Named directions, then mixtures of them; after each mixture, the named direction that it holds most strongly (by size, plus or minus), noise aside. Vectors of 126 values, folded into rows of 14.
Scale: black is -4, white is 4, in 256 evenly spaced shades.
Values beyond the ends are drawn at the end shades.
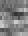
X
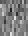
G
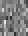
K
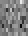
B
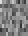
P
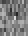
G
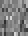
K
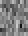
P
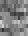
X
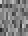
P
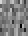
P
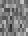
K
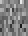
B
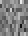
B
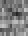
X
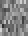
P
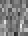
K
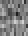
G
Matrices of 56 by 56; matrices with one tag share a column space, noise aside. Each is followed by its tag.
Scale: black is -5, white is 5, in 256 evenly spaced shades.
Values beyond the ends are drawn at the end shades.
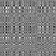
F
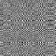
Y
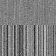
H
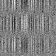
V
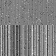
H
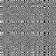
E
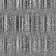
V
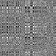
F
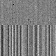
H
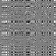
E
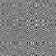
Y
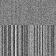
H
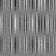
V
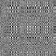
F
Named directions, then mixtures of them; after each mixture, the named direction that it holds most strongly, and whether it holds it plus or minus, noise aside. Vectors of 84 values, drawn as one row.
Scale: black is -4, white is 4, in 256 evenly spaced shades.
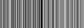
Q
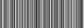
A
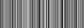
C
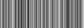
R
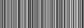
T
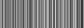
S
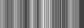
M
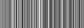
Q, minus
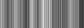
M, plus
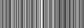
Q, minus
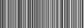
T, plus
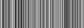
R, plus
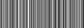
R, minus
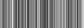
R, plus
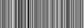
R, plus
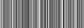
C, minus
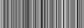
C, minus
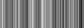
M, plus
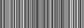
S, minus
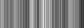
M, plus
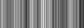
M, plus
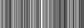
Q, minus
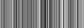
C, minus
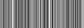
R, plus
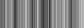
M, minus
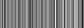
T, plus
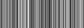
R, minus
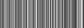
A, minus
